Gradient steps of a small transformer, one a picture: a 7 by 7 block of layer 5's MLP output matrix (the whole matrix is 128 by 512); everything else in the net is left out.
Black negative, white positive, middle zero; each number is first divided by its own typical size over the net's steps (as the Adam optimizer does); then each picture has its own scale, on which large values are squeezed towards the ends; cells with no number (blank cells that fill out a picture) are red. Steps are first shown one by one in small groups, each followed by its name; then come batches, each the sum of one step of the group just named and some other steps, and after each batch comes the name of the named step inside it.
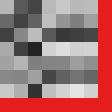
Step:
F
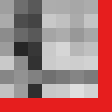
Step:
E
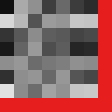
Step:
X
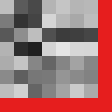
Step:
F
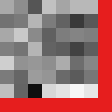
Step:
E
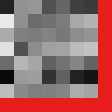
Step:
X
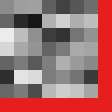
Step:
E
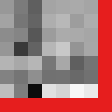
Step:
E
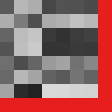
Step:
X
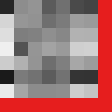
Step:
X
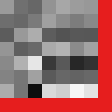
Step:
F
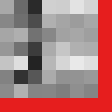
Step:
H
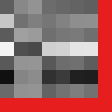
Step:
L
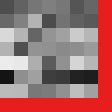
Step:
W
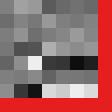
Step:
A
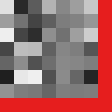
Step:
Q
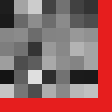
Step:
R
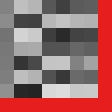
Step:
A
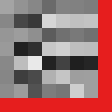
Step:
A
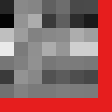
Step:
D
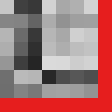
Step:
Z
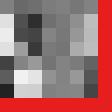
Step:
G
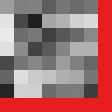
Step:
G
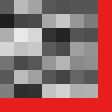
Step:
D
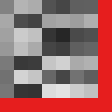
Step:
G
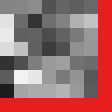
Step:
G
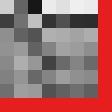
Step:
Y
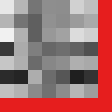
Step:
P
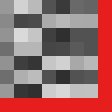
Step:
P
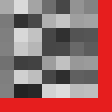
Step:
Y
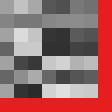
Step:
P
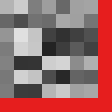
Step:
Y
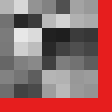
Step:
Y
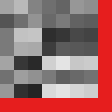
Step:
Y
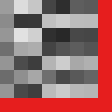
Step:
P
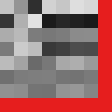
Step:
Y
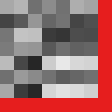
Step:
Y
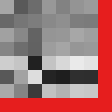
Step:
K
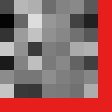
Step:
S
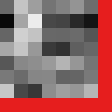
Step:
S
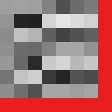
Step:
K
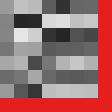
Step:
K
